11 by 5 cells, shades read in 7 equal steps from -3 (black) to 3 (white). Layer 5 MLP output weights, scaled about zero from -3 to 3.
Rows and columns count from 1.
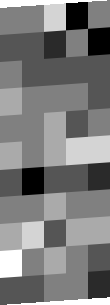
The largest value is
3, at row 10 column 1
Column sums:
3 -4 1 -3 -7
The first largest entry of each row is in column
3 4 1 1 3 4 1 3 2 1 3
